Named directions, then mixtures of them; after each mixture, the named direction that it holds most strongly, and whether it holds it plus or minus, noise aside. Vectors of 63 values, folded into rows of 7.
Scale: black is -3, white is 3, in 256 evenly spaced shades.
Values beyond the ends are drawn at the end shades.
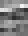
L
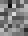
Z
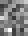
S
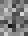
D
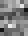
L, plus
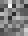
Z, minus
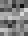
L, minus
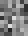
Z, minus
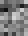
L, minus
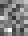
S, plus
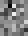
Z, plus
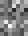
D, minus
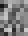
S, plus
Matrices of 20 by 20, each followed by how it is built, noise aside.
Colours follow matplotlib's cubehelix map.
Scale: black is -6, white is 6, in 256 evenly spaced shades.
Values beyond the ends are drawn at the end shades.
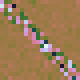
banded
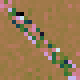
banded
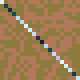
diagonal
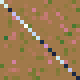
diagonal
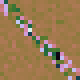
banded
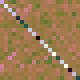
diagonal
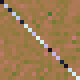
diagonal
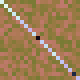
diagonal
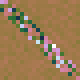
banded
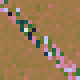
banded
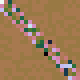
banded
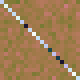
diagonal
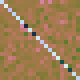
diagonal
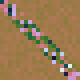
banded
